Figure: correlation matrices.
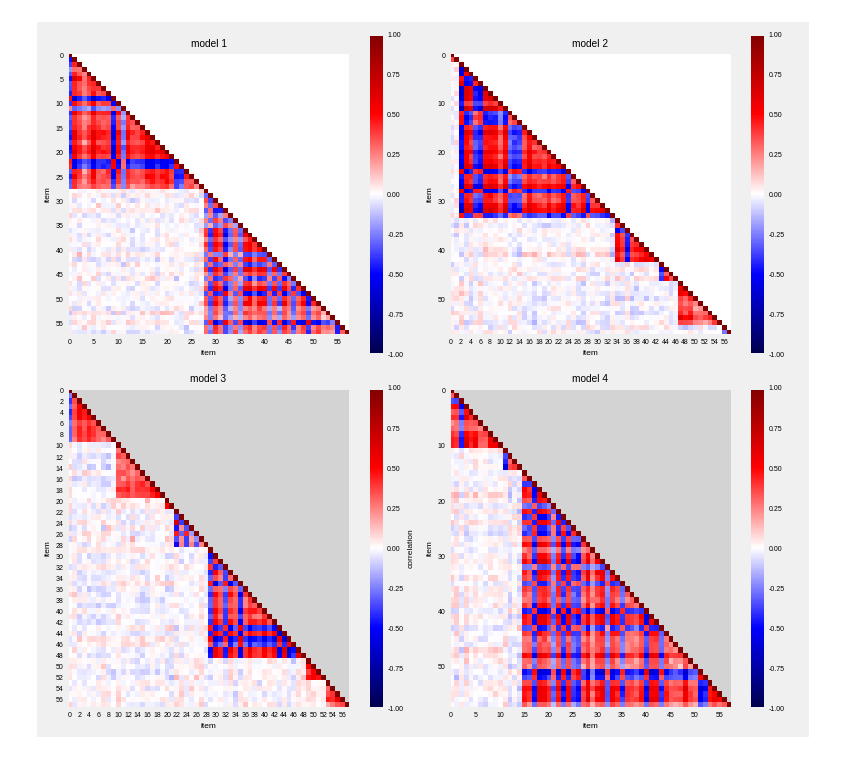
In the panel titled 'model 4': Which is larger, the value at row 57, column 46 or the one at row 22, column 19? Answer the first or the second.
the second
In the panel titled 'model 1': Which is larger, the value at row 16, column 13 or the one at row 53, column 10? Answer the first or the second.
the first
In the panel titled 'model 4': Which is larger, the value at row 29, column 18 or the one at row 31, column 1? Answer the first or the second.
the first
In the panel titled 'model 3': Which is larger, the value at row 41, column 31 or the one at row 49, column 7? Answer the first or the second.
the first
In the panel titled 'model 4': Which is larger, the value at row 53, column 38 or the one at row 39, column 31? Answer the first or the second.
the second
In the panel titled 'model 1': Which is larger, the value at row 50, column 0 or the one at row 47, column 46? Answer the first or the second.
the first
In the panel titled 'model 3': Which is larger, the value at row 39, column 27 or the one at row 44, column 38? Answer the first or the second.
the second
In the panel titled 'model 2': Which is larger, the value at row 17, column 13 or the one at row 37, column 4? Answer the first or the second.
the second
